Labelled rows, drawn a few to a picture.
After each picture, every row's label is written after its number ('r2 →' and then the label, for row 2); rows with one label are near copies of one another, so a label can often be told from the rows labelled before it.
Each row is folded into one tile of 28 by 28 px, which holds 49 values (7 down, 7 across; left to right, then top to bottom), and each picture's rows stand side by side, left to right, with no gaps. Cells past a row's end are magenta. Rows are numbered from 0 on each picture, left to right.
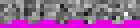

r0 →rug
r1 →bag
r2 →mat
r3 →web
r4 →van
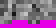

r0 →bag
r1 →mat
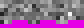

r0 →web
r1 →mat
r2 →van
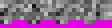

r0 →web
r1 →mat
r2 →web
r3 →bag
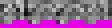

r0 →rug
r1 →web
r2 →web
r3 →rug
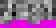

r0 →bag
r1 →rug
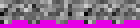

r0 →web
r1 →mat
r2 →bag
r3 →web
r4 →web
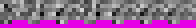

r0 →mat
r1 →bag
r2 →web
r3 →bag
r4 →web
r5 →web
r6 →web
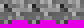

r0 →mat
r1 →mat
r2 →mat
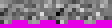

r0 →web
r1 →van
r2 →web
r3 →van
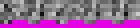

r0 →mat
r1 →bag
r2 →web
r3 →bag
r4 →bag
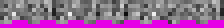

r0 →van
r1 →rug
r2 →van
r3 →bag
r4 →bag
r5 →van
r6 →web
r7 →rug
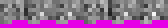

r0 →rug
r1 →van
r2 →van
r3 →rug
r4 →van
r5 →van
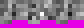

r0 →bag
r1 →van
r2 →bag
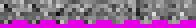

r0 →mat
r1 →mat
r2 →web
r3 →web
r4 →rug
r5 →van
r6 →van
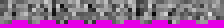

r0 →bag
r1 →rug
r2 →mat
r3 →mat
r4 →rug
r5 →bag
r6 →web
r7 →van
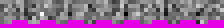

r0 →rug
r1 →van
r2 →bag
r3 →mat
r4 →bag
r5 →rug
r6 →mat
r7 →web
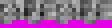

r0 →rug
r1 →bag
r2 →rug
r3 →bag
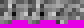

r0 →bag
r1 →bag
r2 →web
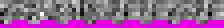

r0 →web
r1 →van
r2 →rug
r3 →mat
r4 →bag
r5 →bag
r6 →web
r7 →bag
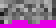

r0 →web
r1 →rug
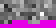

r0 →mat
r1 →van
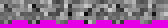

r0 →mat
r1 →mat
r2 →bag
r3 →web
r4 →mat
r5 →bag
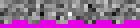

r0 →web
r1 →bag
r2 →van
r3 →mat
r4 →web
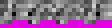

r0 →bag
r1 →web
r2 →web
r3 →bag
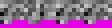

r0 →web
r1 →bag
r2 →web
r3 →web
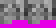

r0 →rug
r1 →rug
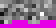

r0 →web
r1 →van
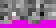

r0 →van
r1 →bag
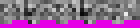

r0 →rug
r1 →web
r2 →rug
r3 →web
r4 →van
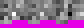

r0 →van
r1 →van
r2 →bag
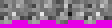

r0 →van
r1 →van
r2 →bag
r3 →van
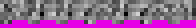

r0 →mat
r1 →bag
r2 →bag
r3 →web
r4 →bag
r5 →web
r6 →rug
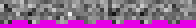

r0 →mat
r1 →web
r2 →van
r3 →rug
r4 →web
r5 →web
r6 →mat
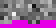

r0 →van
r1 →mat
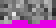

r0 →van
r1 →rug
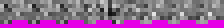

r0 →mat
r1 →mat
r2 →mat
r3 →rug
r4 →web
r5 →van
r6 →van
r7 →van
